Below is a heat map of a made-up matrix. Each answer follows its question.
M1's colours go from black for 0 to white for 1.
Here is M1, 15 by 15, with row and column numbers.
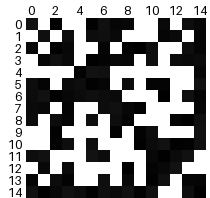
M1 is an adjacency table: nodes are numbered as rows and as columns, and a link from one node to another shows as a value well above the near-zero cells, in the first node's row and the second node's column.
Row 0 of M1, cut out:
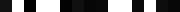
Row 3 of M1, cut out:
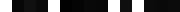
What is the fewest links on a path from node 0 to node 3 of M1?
1
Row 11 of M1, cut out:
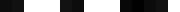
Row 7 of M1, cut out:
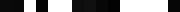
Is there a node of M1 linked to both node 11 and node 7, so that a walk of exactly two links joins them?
yes
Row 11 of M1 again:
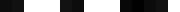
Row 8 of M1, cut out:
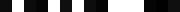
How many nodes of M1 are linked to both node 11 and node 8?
2
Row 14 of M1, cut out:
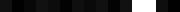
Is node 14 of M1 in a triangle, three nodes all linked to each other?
no
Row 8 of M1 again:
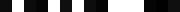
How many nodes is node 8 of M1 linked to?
6
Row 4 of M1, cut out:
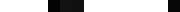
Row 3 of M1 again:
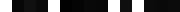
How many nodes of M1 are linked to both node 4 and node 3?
3
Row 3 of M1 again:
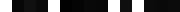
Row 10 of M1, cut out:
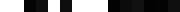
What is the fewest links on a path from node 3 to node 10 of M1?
2
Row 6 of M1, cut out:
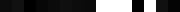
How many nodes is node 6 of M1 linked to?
4
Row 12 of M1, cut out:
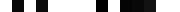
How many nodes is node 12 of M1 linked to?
9
